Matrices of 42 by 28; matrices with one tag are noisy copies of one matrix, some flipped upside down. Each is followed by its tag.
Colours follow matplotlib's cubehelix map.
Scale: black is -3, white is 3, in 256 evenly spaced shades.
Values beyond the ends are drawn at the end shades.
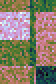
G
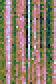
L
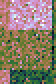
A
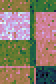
G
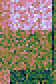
A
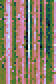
L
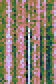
L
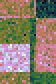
G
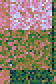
A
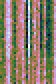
L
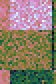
A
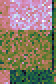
A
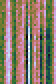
L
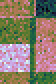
G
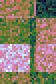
G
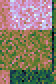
A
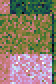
A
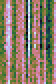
L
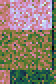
A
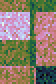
G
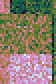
A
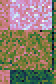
A
